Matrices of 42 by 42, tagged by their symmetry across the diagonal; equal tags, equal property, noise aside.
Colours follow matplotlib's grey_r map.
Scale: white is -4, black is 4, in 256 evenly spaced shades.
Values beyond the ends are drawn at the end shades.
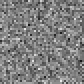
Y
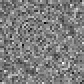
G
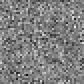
Y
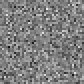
Y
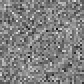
G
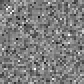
G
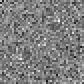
G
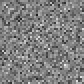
G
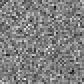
G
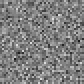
Y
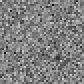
G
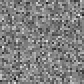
Y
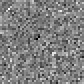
G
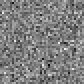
Y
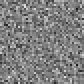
Y
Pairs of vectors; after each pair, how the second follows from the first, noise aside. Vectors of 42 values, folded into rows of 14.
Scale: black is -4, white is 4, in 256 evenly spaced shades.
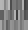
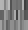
copied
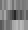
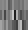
sign-scrambled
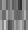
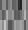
copied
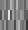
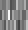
sign-scrambled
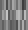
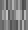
copied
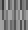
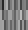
copied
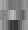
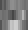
negated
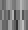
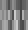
negated
